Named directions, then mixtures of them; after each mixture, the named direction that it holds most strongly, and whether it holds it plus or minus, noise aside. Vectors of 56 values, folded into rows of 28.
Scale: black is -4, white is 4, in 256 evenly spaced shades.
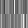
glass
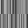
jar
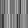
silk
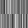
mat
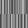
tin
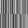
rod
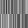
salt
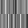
jar, plus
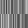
salt, plus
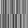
rod, plus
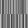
tin, minus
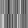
silk, minus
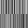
glass, minus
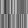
jar, minus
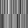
silk, plus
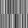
mat, minus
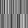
silk, plus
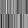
salt, minus
